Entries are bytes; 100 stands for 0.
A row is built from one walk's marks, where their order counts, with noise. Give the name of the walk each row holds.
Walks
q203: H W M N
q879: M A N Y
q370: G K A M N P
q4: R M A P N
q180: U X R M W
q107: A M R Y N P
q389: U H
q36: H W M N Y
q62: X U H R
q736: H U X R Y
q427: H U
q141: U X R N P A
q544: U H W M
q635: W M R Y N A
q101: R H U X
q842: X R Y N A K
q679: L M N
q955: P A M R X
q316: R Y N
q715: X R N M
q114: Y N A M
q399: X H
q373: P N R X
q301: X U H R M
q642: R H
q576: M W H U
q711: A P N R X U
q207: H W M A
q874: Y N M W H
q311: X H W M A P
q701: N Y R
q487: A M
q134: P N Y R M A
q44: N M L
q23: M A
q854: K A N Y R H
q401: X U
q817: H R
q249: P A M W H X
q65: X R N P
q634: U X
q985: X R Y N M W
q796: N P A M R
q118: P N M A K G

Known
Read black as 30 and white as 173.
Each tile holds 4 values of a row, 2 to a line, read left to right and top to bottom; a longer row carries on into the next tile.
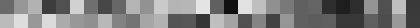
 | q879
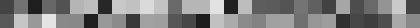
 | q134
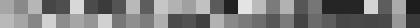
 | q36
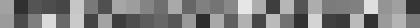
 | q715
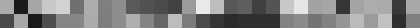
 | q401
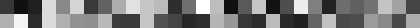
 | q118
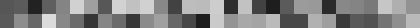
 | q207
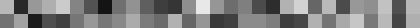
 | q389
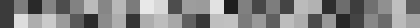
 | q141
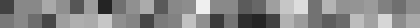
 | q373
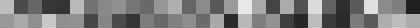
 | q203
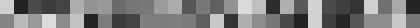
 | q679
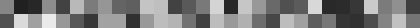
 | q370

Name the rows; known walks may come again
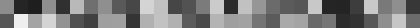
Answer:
q370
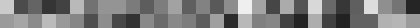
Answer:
q203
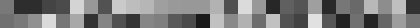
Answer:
q114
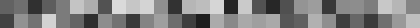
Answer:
q207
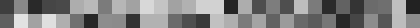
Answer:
q635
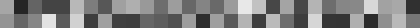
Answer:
q715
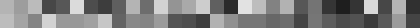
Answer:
q36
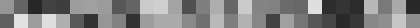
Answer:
q4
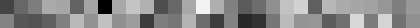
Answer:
q955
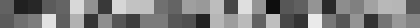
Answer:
q487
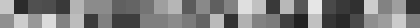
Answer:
q679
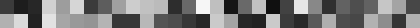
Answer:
q118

